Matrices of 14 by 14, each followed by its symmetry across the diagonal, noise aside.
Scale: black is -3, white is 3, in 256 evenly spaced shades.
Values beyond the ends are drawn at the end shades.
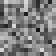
antisymmetric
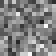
neither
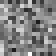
neither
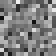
antisymmetric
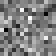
neither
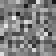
antisymmetric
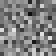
antisymmetric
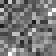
symmetric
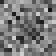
symmetric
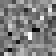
antisymmetric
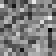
neither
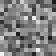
antisymmetric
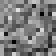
symmetric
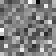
symmetric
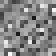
symmetric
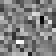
antisymmetric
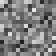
symmetric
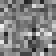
antisymmetric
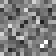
symmetric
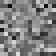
neither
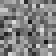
neither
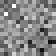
symmetric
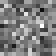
neither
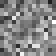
symmetric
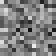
neither
